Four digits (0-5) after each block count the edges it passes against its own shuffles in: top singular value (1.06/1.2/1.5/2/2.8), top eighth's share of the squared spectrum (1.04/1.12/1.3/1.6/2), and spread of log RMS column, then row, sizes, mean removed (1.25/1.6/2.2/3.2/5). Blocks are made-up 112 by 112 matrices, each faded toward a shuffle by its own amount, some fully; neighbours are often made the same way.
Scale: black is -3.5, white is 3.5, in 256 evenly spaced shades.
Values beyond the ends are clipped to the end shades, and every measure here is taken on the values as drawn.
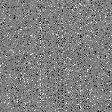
4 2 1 0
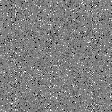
4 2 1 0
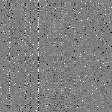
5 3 2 1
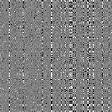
5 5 4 3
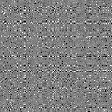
5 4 3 3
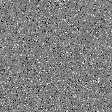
2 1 0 0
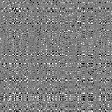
5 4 3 4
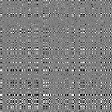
5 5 4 4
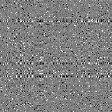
5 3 2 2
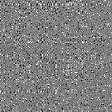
4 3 2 2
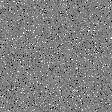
0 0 0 0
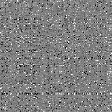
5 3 2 2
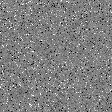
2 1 0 0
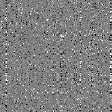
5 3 2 1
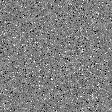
0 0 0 0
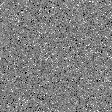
0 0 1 0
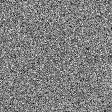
0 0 0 0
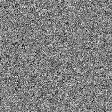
3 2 1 1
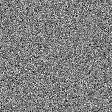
0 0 0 0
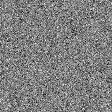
0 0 0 0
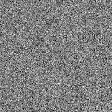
3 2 1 1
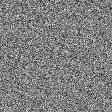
2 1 0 0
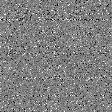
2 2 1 2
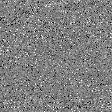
1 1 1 2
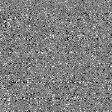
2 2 2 3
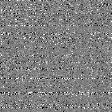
2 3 2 4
